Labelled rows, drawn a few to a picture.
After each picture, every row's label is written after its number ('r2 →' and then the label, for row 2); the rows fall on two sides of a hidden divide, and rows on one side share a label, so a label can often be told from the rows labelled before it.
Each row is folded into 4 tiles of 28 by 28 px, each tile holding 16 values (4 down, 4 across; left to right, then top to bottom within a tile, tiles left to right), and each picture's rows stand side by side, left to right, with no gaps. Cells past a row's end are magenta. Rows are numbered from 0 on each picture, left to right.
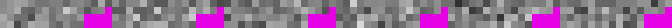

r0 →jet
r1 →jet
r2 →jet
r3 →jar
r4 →jet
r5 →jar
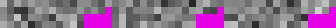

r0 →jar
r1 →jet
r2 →jar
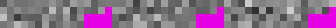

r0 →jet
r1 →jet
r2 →jet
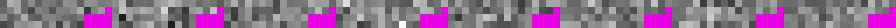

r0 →jet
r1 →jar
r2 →jet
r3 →jet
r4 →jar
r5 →jet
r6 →jar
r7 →jet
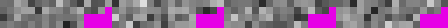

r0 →jar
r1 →jet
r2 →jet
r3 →jet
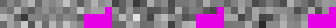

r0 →jet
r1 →jet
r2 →jet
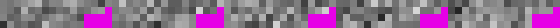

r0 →jet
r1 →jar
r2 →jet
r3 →jet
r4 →jet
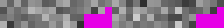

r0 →jar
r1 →jet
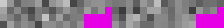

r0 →jet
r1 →jet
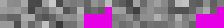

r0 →jet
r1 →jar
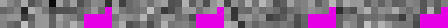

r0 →jar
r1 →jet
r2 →jar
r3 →jet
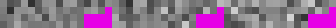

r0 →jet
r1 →jet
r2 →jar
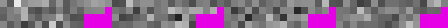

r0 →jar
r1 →jet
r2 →jet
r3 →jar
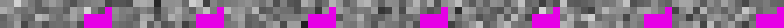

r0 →jar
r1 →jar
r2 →jar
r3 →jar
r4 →jet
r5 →jet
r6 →jar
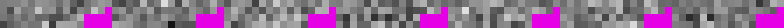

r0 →jet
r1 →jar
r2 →jar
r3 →jar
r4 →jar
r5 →jet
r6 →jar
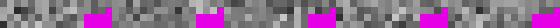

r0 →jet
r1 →jar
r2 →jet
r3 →jar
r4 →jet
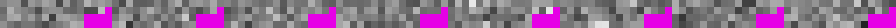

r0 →jar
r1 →jar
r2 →jet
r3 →jar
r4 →jar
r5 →jet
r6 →jar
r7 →jet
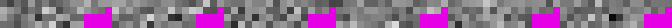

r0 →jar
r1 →jet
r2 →jar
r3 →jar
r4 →jar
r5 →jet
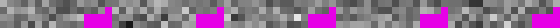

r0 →jar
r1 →jar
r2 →jar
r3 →jet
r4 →jar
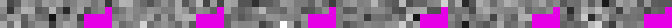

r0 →jar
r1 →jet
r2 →jet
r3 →jar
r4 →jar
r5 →jet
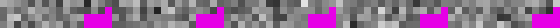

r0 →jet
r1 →jet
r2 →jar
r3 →jet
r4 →jar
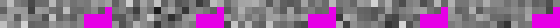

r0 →jet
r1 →jar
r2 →jet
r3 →jar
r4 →jet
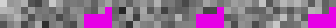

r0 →jar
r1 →jar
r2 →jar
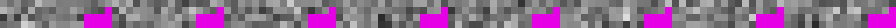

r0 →jar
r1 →jar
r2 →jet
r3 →jar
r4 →jet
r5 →jar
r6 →jet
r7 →jet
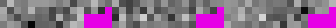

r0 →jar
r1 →jet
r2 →jar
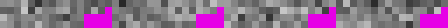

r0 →jet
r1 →jar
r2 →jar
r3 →jet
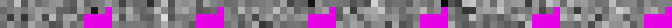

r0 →jar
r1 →jet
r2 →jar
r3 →jar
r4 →jar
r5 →jet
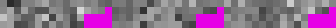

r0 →jar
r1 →jet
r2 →jar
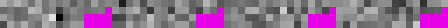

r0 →jet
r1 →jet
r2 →jar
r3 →jar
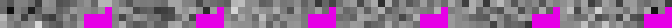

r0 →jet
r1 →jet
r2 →jar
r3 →jet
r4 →jet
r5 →jet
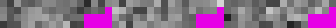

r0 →jet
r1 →jar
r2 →jar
